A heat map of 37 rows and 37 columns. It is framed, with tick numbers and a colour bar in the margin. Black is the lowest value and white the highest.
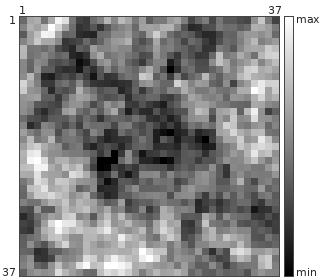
Grain: blotchy. Ninth with the lowest average: centre. Odd rows or columns: none. Stripes: none. Average level on the scale: 50%.
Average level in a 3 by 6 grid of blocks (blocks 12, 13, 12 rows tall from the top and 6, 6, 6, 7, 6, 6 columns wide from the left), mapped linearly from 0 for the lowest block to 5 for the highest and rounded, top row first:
3 1 2 2 2 5 | 4 2 0 0 2 4 | 3 5 5 3 2 2
